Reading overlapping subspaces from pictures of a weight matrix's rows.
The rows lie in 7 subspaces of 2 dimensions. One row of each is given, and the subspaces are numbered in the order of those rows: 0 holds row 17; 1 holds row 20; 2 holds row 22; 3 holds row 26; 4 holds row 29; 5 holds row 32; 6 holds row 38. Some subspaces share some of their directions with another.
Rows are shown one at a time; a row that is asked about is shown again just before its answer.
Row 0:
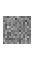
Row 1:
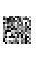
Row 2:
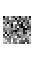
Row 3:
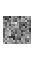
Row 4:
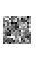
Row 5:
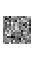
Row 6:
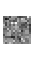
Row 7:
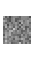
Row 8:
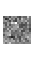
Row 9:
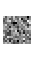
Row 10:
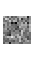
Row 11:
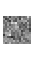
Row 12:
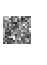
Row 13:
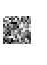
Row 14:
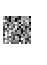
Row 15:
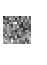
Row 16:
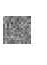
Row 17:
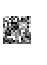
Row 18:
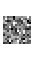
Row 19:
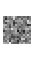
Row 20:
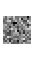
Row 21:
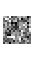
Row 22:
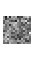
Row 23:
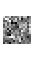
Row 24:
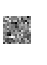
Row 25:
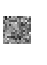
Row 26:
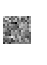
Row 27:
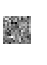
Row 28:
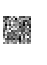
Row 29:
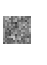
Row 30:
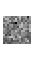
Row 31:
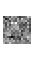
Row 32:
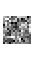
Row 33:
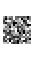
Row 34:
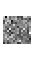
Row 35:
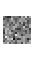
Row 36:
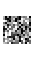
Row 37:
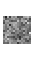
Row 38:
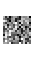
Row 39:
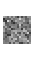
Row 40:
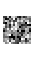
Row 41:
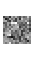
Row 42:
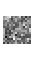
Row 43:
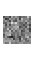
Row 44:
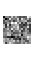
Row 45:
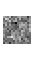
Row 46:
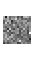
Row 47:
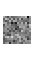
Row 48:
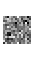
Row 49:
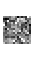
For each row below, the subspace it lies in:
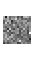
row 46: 2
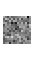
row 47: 4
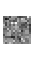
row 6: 5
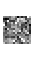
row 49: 5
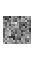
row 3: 4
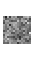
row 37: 2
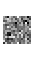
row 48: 0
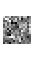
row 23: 2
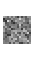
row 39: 5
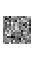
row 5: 3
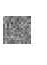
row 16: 6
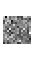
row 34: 2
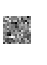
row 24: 0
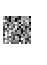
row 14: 6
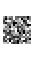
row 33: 1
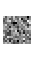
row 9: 1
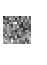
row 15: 3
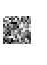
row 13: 3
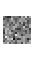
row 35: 4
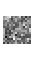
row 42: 4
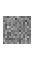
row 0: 0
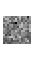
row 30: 3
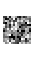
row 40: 1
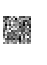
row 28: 0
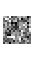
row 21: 3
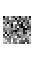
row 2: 3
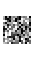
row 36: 6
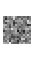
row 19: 1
